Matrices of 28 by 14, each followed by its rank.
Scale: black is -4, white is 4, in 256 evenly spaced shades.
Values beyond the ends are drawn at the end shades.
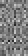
three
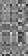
three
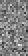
full rank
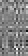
three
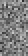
full rank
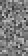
full rank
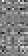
three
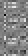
three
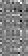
three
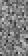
full rank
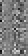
three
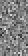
full rank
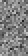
full rank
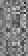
three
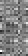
three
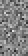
full rank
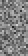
full rank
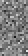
full rank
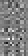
three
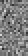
full rank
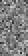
full rank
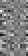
three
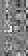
three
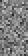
full rank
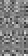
three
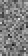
full rank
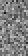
full rank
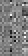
three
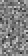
full rank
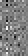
three
